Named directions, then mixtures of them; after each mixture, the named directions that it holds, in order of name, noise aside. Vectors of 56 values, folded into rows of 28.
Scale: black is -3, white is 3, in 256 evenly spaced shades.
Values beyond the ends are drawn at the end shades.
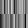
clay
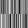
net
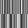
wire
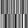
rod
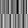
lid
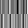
lid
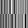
clay, lid, rod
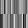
clay, lid, rod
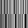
clay, rod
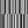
lid, rod, wire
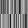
net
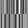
lid, net, rod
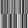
net, rod, wire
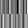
lid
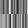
lid, net, rod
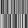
net, rod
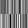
net, wire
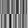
lid, rod, wire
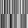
clay, wire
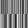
net, rod, wire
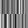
lid, rod, wire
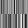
clay, net, rod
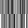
clay, wire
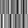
lid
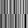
clay, rod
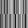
clay, lid, rod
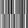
clay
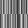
lid, wire
